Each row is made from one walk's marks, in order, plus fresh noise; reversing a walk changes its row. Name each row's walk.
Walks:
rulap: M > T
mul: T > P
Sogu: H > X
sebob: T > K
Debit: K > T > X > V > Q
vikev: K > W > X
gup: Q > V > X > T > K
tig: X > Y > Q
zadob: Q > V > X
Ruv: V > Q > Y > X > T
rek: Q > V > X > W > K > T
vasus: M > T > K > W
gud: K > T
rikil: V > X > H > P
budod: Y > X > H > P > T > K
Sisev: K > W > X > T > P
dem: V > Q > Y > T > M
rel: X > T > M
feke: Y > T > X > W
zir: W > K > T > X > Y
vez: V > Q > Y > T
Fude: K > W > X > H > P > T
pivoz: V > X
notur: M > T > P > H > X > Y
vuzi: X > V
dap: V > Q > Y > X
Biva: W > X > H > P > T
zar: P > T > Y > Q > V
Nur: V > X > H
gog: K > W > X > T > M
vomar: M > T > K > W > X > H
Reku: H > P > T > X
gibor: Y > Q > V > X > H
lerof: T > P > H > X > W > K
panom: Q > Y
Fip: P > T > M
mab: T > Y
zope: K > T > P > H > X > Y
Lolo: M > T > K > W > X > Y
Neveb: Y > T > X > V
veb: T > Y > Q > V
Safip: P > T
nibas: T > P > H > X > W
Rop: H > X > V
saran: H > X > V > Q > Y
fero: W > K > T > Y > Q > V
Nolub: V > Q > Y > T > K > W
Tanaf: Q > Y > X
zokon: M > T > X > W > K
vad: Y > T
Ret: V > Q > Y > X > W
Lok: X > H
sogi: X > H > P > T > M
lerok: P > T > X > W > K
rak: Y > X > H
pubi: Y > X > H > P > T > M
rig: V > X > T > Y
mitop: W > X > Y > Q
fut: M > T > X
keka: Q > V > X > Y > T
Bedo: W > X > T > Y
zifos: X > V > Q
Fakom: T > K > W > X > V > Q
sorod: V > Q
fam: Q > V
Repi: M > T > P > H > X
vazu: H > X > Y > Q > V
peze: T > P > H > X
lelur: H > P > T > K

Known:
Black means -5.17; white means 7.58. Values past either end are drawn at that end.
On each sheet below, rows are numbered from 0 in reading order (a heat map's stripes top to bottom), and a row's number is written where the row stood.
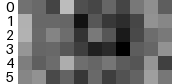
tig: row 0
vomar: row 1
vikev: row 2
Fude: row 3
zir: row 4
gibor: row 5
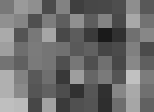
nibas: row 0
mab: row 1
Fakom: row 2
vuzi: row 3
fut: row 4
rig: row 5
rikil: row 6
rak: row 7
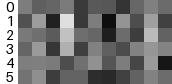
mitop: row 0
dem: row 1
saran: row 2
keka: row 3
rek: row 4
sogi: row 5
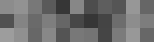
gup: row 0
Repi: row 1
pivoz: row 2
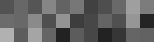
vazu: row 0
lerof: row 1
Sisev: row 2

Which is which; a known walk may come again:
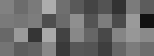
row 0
Debit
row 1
rek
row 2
keka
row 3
mitop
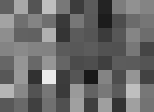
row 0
zope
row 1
vikev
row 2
vasus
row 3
mul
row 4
Safip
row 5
vez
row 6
rig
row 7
veb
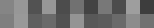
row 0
panom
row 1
zadob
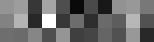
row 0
budod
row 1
dap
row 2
lerof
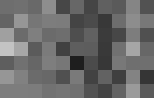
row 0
rulap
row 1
peze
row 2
vuzi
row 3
Nur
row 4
lelur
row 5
rel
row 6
Sogu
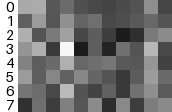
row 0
Lok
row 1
Fip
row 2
Fakom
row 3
Ruv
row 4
zir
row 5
Rop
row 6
tig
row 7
zar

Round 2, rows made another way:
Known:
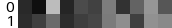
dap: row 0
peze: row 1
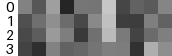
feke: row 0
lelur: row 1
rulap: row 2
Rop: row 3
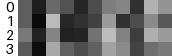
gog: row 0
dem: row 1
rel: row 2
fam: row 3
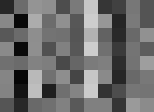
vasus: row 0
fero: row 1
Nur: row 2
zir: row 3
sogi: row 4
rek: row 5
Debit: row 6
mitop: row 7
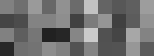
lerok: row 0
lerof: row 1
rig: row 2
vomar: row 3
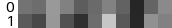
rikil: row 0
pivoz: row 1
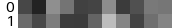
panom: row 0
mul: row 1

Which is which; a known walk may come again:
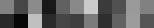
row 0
Neveb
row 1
dap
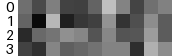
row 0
mul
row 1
dem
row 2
vomar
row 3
Rop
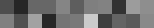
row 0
mitop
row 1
feke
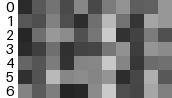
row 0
nibas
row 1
Fip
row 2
vasus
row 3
peze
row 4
zar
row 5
Fakom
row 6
rig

